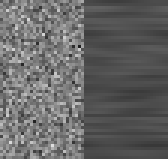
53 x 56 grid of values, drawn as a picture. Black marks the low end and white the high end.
The table splits into one row of 2 panels. Panel 1,1: middling, fine-grained, strong in contrast. Panel 1,2: low, streaked across, faint in contrast.
